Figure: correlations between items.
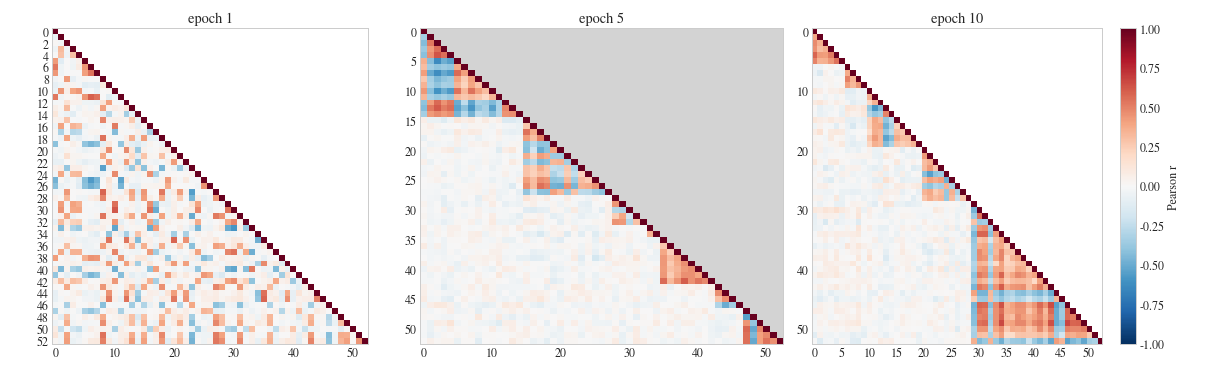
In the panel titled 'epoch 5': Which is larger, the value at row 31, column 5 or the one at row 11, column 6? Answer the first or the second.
the second
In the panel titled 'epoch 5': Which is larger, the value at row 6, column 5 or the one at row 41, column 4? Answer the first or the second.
the first
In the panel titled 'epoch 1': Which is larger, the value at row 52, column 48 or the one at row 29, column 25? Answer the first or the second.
the first
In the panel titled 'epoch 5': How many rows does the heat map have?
53
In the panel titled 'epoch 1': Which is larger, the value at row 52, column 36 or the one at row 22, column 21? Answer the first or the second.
the first
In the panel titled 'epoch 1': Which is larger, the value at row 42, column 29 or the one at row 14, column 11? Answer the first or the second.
the first
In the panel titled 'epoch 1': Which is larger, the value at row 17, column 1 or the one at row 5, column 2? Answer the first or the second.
the second
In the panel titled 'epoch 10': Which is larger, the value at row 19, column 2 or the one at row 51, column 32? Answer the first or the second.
the first
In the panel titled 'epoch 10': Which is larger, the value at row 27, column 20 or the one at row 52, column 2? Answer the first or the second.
the first
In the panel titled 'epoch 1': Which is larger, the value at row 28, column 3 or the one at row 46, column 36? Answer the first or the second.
the first
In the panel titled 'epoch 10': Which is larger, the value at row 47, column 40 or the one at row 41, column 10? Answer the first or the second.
the first
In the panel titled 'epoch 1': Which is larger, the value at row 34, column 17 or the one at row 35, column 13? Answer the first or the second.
the second
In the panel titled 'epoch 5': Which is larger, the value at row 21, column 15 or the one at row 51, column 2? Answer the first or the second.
the first
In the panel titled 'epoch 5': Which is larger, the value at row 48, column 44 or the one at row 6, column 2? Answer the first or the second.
the first
